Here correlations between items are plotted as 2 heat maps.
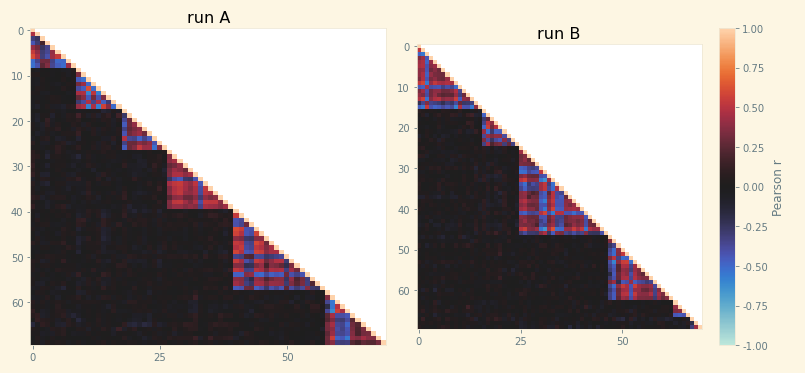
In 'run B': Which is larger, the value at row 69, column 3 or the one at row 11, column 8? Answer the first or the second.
the second
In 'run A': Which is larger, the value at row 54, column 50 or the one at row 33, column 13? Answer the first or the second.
the first
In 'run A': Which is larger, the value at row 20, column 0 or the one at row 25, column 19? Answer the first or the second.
the second
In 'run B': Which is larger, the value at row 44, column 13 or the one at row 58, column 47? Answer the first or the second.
the second
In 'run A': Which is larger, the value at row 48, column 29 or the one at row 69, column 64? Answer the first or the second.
the second
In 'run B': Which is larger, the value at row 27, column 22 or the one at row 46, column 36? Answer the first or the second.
the first
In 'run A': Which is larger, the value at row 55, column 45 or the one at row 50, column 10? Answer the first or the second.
the first
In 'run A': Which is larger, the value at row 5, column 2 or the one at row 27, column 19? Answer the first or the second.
the second
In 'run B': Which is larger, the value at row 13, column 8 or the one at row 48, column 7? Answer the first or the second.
the first
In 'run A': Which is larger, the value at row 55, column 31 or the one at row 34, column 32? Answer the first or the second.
the second
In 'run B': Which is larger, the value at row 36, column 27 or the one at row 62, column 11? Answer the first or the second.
the first
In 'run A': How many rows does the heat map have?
70
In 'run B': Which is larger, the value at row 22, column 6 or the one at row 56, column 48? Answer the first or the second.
the first
